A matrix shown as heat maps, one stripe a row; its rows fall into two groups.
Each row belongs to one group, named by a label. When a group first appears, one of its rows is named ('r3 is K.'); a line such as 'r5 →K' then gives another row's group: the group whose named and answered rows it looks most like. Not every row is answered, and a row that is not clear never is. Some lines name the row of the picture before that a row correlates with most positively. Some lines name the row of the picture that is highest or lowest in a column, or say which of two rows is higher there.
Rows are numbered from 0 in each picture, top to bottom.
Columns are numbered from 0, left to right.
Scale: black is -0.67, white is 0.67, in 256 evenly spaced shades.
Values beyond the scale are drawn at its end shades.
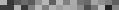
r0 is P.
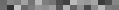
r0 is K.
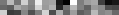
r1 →K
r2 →P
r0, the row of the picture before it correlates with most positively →0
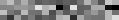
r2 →P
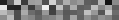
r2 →P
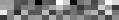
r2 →P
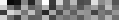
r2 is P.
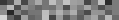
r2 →P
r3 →P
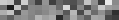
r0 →P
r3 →K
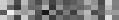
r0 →P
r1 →P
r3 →P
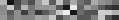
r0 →P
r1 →K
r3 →K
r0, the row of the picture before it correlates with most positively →1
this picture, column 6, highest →0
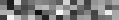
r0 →K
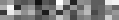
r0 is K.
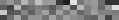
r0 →K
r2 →P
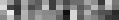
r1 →P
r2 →K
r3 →K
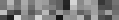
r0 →K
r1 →K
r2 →P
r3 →K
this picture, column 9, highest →3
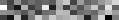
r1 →P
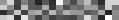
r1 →P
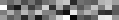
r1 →P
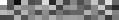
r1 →K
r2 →P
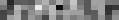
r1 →K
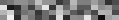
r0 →K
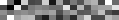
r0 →P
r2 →K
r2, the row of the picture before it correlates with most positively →0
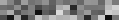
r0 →P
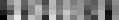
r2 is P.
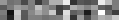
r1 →K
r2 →K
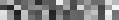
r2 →P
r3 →P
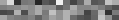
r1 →K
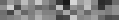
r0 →K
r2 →K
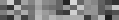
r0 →K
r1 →K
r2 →K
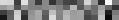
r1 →K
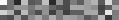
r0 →P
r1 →K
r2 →P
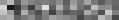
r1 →P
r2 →P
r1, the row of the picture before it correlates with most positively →0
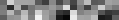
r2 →K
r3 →K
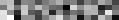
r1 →K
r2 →P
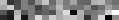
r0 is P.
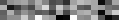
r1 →P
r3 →K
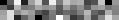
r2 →P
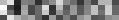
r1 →P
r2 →P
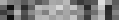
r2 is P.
